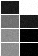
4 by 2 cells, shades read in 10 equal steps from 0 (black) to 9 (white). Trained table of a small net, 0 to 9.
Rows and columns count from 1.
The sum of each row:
10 5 5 5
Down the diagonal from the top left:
1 1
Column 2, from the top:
9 1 0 0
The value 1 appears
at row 1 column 1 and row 2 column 2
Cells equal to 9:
1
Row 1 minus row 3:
-4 9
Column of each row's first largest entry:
2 1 1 1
